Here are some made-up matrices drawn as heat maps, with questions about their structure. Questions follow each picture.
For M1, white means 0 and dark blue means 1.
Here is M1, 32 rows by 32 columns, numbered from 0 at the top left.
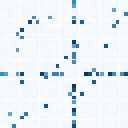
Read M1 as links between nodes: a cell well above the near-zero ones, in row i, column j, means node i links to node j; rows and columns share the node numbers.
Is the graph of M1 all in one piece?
yes
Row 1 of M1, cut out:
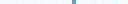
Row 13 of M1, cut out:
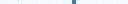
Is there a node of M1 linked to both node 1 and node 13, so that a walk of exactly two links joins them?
yes
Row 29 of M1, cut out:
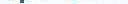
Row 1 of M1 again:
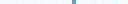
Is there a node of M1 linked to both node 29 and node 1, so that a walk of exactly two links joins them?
no
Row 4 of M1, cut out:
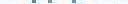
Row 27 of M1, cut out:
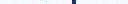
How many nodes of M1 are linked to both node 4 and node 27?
1
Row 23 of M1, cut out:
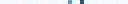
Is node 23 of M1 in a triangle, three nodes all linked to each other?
no
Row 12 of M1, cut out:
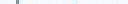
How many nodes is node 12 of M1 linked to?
1
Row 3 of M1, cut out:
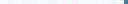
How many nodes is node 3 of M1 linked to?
1
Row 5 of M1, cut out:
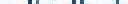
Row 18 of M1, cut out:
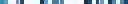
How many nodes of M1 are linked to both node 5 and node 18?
0
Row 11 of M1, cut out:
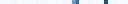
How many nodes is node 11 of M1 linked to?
3
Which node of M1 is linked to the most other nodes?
node 18
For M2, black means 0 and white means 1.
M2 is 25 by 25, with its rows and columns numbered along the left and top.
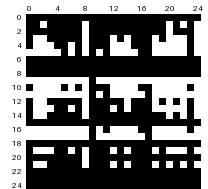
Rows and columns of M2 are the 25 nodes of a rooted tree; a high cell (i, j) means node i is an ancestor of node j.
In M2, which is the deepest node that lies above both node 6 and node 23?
11
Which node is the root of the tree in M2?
9
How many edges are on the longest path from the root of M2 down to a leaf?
16
